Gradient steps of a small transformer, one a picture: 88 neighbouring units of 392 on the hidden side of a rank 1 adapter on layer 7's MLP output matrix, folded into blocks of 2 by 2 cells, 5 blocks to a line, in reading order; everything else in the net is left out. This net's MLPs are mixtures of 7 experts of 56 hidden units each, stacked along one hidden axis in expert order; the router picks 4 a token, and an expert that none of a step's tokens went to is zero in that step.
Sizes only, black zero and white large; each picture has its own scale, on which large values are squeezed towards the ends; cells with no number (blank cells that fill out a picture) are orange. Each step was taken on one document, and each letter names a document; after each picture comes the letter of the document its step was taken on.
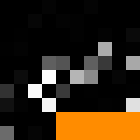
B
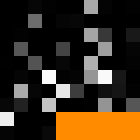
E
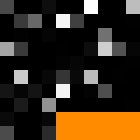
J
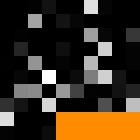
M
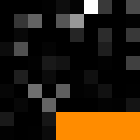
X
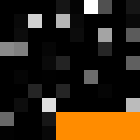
X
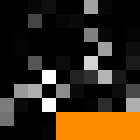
M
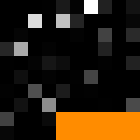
X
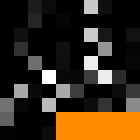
E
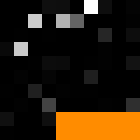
X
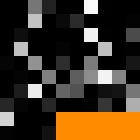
M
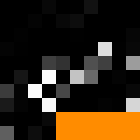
B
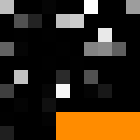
J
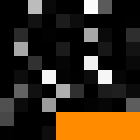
E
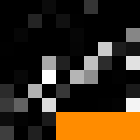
B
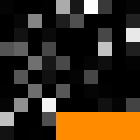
X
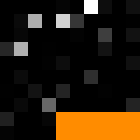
X
